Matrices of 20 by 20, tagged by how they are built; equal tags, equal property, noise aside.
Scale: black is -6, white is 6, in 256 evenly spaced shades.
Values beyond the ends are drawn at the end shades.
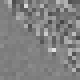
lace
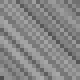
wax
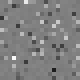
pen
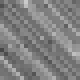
wax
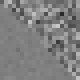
lace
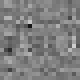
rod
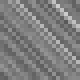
wax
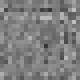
rod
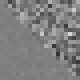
lace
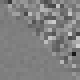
lace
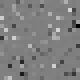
pen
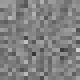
rod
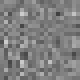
rod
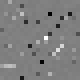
pen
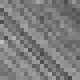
wax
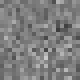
rod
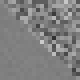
lace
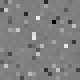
pen
